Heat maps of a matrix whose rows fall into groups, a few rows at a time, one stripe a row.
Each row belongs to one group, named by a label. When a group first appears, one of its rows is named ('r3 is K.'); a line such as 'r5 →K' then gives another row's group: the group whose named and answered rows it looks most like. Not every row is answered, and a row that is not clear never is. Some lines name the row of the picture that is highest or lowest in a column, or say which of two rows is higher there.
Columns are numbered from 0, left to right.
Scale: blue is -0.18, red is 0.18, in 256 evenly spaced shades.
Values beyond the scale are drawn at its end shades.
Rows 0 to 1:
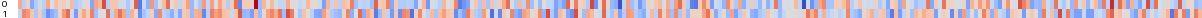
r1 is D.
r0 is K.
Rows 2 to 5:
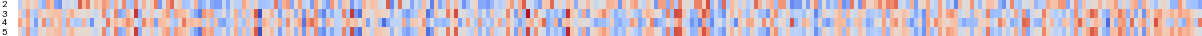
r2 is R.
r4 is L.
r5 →K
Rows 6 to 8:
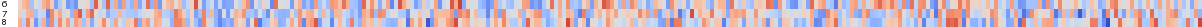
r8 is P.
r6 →R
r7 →P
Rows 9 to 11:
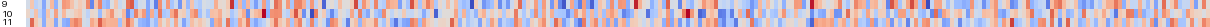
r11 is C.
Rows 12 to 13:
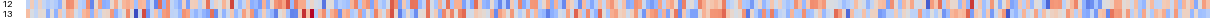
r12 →D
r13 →P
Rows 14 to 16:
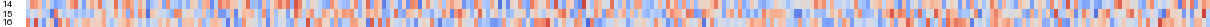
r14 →D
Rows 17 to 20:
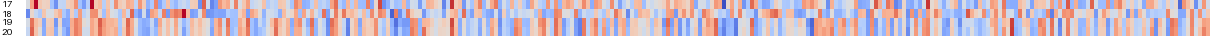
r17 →D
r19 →C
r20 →C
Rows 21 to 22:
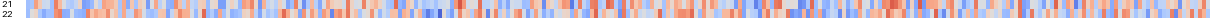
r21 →R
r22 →R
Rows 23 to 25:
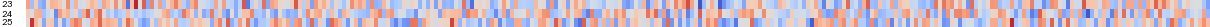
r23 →L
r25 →C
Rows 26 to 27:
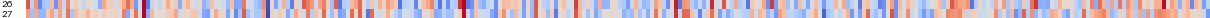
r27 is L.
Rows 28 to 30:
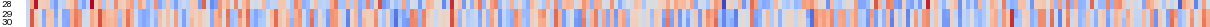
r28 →D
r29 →C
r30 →C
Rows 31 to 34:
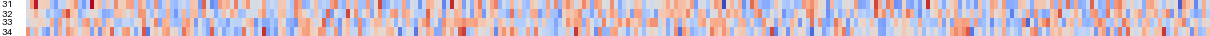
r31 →D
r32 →D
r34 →P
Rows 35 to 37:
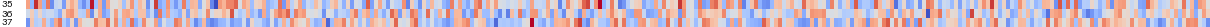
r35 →D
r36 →D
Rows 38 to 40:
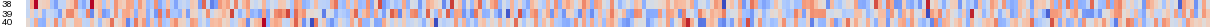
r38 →D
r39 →D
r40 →K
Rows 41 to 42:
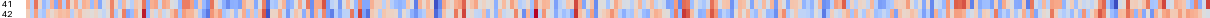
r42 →K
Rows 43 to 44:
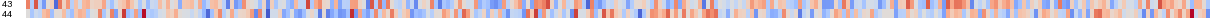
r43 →L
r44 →K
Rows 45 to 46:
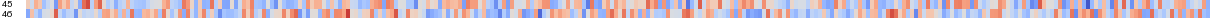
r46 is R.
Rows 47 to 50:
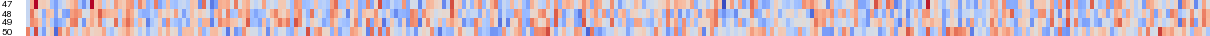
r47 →D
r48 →C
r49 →D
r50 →L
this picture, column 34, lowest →49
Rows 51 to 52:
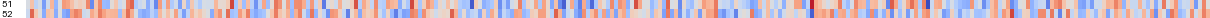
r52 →C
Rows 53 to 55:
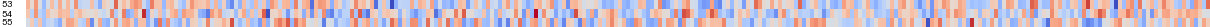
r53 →L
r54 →K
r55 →D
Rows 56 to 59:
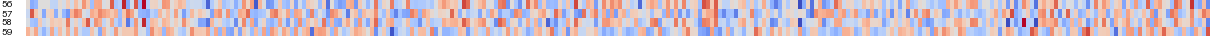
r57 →C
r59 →L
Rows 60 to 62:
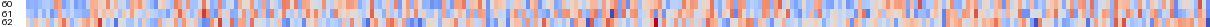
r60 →R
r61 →R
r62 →K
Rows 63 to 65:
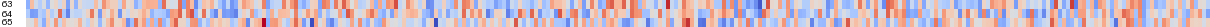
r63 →R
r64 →R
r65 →K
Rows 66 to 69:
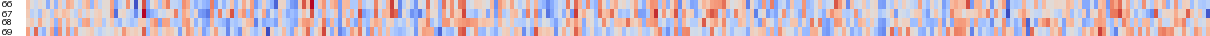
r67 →K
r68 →P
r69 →L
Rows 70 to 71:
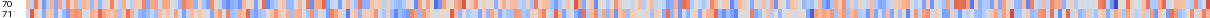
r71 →C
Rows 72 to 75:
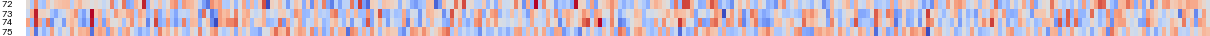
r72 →K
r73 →D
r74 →D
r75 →C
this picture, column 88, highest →73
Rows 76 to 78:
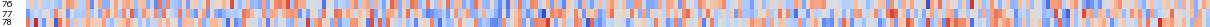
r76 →D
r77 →R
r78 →L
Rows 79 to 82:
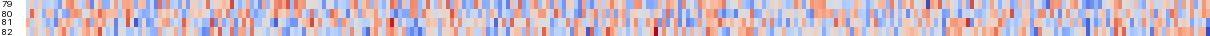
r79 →D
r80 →C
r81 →P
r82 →K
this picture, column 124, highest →81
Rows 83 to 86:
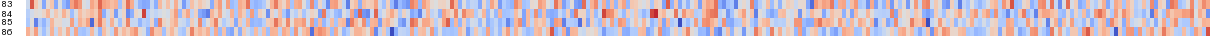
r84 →K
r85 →C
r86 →L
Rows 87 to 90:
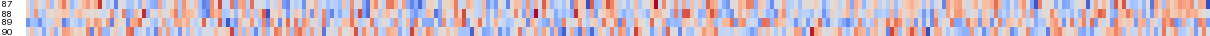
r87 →K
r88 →K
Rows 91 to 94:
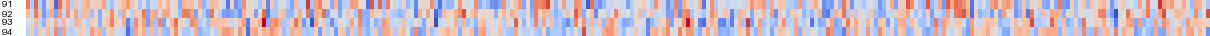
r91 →L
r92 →P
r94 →K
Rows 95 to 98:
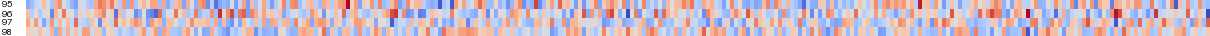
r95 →R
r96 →K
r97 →L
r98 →P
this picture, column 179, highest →98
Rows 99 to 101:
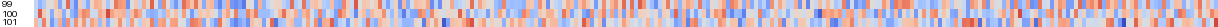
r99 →R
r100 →C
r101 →P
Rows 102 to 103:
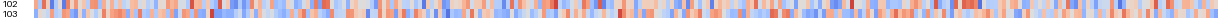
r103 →R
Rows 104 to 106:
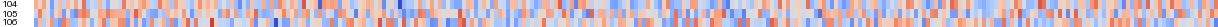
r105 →C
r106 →R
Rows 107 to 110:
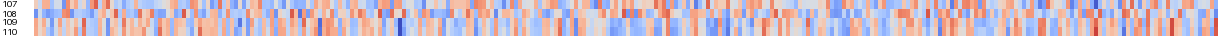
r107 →P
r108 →R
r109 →L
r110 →L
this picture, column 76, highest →107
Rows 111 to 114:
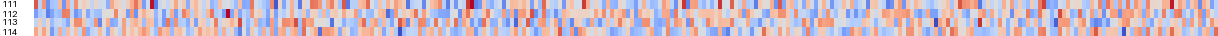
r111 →L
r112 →R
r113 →D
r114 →L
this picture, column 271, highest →111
